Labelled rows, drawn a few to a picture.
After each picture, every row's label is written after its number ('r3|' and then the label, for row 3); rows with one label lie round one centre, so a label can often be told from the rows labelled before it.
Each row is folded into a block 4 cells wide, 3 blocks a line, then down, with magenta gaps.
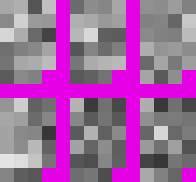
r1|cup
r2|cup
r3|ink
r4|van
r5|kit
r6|kit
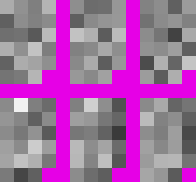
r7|ink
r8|ink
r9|ink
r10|van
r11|van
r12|van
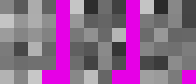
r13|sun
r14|kit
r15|kit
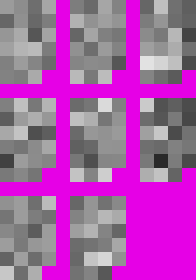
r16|ink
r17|sun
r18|van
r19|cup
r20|sun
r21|kit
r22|ink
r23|cup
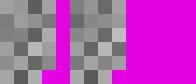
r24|ink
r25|ink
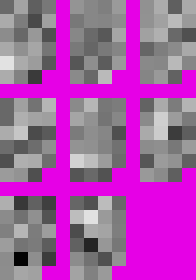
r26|van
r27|ink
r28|cup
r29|cup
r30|van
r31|cup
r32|kit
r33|sun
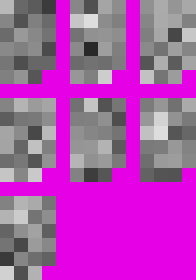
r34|kit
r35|sun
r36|ink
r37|ink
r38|van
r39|cup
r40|sun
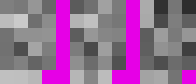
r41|sun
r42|sun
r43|kit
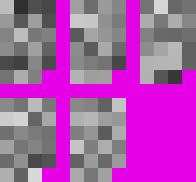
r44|kit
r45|sun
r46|van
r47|sun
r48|ink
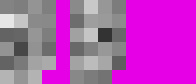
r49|sun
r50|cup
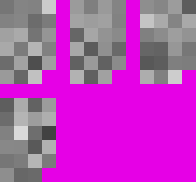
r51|ink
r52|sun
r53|sun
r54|cup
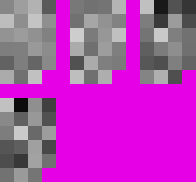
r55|sun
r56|ink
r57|kit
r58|kit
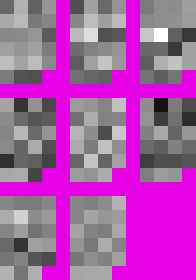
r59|van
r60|cup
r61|cup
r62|kit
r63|ink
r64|kit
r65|sun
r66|ink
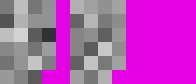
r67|cup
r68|ink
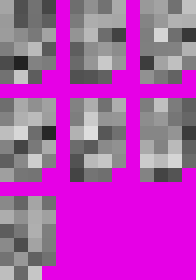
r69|kit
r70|cup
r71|cup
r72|cup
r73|cup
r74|van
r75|sun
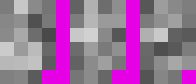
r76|van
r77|cup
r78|cup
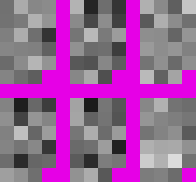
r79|cup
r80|kit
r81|ink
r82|kit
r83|kit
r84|van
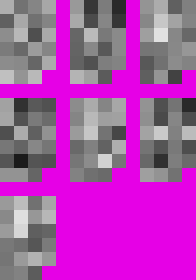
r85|ink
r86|kit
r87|cup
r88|kit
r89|cup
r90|kit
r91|cup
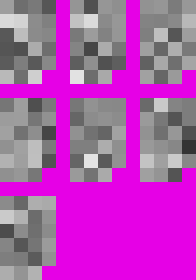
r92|sun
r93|sun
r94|ink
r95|van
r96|ink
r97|van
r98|sun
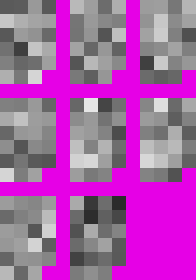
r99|sun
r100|ink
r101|cup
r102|sun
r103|van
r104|van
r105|ink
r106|kit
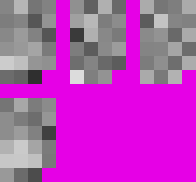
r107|van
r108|sun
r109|ink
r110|van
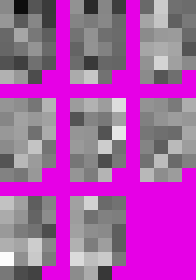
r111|kit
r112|kit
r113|van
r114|ink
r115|ink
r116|ink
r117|van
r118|van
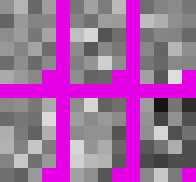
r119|ink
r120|cup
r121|sun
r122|ink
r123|van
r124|kit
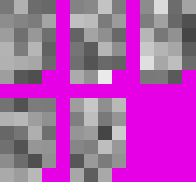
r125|van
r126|sun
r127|van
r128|sun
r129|ink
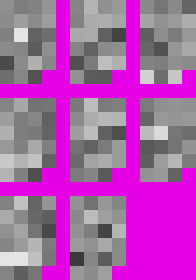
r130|cup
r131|cup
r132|sun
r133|van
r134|cup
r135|cup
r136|van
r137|ink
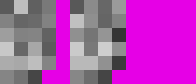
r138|van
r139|van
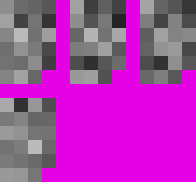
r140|kit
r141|kit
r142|kit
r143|kit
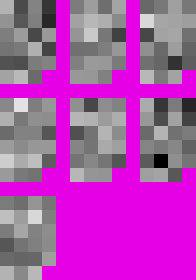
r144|kit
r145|cup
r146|sun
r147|van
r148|sun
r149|kit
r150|sun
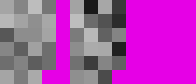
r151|sun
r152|kit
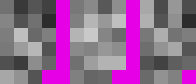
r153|kit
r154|cup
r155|kit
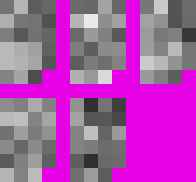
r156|van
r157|sun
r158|van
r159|sun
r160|kit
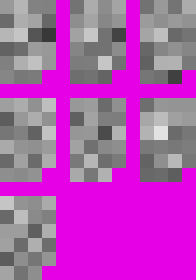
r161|cup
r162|cup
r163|cup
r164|ink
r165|ink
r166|cup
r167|ink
